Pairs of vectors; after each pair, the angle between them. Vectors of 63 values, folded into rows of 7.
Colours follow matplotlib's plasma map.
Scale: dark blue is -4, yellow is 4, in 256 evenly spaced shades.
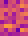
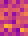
nearly parallel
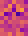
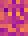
partly opposed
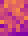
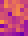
nearly parallel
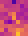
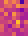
orthogonal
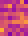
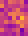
partly aligned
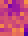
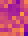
nearly parallel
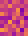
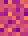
partly opposed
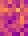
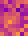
nearly opposite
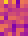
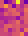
partly opposed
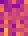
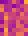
nearly parallel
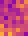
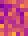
partly aligned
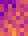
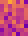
partly opposed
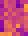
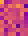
partly opposed
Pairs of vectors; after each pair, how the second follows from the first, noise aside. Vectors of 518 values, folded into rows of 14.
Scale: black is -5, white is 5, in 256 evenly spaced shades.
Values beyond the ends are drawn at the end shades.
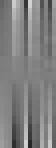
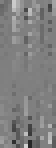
partly zeroed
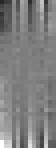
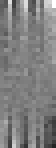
reversed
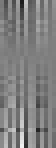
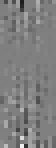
partly zeroed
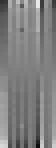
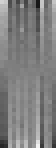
negated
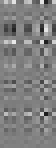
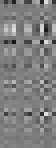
negated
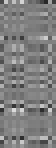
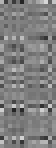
negated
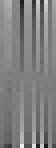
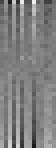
reversed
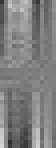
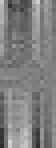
negated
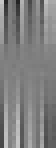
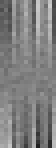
reversed
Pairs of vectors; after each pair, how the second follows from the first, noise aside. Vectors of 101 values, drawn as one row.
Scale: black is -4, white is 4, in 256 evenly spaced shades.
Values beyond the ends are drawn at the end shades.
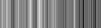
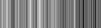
copied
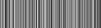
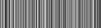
copied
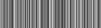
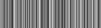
copied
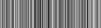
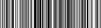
scaled up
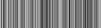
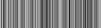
copied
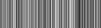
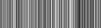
copied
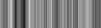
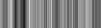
copied
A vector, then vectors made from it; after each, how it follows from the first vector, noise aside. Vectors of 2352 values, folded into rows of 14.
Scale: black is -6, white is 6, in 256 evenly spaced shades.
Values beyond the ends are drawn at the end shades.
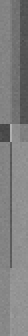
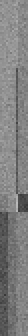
reversed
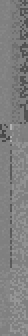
partly zeroed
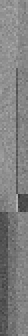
reversed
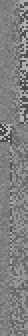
sign-scrambled
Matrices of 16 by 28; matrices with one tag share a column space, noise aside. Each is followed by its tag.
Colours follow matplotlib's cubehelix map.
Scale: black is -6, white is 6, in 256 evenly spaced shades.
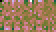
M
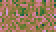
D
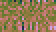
M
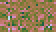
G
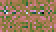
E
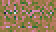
E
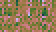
D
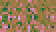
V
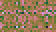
E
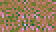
G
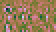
V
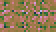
E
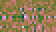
V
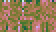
M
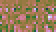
V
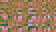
G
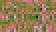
V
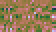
V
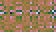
E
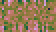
M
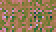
G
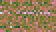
E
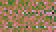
E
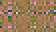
E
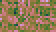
D
